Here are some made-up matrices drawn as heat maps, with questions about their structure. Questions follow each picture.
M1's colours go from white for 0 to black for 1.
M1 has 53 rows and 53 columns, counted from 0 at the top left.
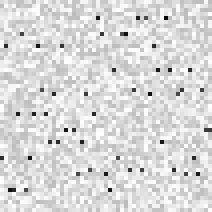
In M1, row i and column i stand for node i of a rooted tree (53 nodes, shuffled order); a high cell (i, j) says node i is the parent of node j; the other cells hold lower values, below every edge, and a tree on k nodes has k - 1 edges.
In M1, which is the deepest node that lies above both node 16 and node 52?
32
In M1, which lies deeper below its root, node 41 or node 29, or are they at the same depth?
node 41
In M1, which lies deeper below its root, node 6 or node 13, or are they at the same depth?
node 13
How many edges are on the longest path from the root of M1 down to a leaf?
3
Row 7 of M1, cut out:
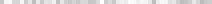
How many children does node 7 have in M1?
0
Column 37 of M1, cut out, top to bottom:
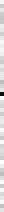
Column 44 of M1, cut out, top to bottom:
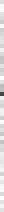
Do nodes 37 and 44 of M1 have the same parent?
yes
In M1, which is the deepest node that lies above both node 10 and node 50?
22
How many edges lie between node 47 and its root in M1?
1
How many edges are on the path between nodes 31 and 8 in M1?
1
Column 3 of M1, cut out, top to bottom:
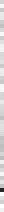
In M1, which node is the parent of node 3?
47
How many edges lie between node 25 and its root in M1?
3
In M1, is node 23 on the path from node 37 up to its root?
yes
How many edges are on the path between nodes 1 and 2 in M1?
5
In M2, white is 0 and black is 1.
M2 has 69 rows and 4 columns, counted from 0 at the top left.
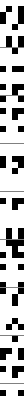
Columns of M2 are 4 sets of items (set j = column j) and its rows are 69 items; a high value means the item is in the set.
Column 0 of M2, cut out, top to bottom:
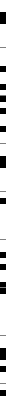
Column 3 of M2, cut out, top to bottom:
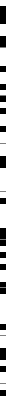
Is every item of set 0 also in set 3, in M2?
yes
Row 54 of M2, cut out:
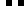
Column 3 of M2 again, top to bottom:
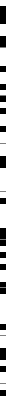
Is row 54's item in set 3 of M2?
yes
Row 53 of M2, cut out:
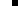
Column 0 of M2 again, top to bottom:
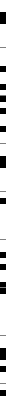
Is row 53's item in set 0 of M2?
no
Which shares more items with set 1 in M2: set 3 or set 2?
set 3
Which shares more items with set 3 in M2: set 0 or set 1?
set 0
